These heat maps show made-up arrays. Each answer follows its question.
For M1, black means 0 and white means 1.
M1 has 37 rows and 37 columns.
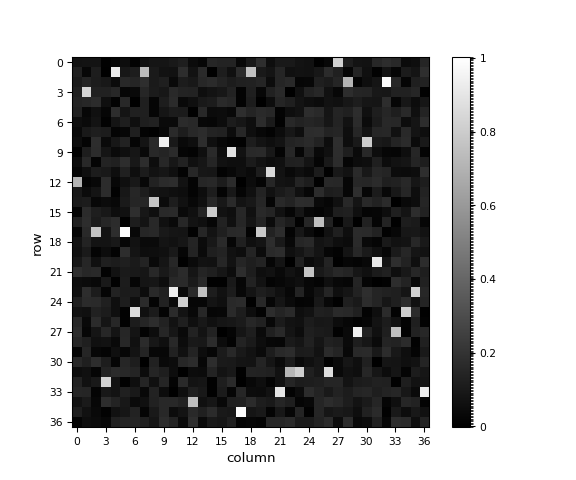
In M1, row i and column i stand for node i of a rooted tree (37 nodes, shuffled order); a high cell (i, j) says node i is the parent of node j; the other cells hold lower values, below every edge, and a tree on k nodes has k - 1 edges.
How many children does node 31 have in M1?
3
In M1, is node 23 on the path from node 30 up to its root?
no
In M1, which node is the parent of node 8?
14
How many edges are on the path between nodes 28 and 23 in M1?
4
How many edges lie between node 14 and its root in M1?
1
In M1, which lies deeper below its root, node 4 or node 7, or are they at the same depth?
the same depth
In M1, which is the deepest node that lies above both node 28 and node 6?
25
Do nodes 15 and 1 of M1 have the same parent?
no
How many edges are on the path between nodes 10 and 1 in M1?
7
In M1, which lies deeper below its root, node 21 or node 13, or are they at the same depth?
node 13
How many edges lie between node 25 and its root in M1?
5
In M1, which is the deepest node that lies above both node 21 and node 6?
25
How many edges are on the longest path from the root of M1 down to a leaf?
23
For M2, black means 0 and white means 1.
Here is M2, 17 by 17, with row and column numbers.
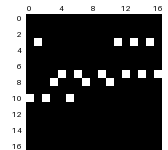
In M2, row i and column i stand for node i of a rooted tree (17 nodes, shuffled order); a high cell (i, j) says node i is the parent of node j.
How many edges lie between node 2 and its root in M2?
2
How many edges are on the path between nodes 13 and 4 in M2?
4
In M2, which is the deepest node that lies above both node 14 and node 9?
7
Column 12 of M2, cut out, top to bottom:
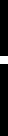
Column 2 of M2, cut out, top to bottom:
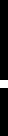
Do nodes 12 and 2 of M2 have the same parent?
no
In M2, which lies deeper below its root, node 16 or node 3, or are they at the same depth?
node 16
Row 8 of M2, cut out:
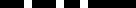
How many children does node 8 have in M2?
3
